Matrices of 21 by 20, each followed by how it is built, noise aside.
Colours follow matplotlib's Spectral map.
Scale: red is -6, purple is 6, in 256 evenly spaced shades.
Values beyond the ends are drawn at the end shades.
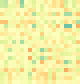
low rank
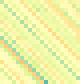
Toeplitz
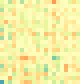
low rank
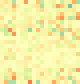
low rank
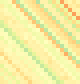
Toeplitz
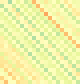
Toeplitz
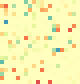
sparse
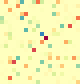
sparse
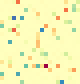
sparse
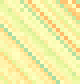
Toeplitz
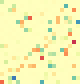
sparse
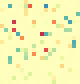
sparse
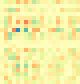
low rank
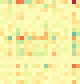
low rank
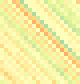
Toeplitz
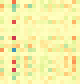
low rank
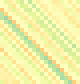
Toeplitz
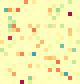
sparse
